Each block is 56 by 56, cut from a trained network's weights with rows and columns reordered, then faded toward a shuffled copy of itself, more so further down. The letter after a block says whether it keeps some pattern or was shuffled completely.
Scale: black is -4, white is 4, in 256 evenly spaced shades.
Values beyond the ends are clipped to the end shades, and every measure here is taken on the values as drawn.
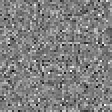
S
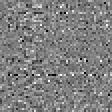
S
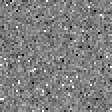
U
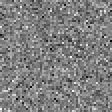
U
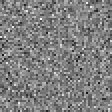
U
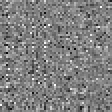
S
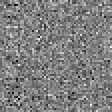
S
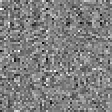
S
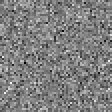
U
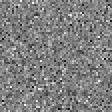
U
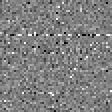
S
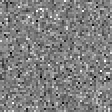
U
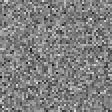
U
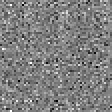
S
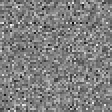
S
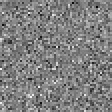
S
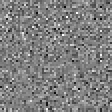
S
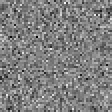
S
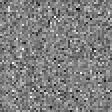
S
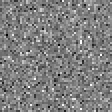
U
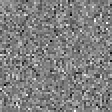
S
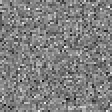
U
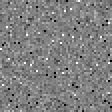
U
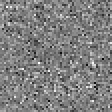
S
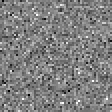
U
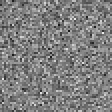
S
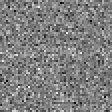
S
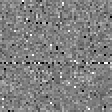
S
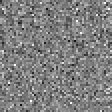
S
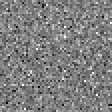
U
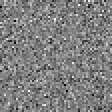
S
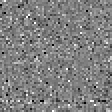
S
